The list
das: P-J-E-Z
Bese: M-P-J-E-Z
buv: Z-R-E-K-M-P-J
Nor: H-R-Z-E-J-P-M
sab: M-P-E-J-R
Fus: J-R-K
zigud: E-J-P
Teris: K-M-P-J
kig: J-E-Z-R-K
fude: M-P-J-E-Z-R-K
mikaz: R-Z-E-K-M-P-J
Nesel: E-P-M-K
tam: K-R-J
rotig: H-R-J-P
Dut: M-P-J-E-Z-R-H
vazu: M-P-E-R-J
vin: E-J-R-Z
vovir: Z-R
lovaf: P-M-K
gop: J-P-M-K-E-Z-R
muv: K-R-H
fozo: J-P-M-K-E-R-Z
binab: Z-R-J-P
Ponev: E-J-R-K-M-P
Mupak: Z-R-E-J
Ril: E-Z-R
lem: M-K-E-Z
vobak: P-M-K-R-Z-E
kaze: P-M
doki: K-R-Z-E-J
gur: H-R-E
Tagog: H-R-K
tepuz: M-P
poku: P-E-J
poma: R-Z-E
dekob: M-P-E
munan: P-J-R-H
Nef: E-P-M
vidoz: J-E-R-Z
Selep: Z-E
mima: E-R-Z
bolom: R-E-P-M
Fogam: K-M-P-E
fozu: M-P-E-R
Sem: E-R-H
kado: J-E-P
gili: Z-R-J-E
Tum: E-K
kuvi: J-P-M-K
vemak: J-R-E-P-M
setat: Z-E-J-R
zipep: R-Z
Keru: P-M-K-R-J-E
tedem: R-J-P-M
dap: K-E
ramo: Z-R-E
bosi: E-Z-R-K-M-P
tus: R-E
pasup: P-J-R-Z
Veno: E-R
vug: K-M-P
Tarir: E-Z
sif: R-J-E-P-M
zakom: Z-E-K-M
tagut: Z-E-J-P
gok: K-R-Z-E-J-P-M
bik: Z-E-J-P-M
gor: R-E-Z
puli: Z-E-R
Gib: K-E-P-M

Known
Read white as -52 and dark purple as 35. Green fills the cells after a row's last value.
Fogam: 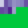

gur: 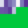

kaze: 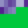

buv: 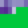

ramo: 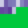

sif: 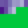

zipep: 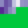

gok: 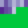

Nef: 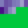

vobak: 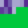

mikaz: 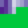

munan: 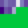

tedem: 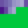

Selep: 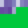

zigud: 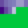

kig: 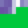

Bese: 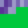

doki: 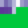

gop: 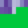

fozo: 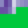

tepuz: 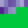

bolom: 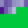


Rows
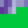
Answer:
fude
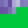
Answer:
kuvi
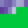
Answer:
vemak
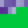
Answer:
vazu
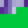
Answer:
Nor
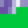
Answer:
vidoz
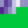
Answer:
gor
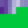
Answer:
vin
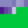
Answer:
binab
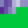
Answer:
Tarir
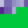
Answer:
Gib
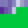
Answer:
kado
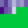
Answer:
bosi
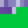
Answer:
gili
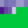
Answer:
tagut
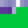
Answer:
tam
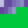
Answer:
dekob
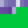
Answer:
vovir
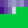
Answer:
Ponev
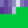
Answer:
Ril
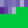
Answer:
bik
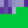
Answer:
Keru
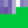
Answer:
Fus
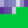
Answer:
rotig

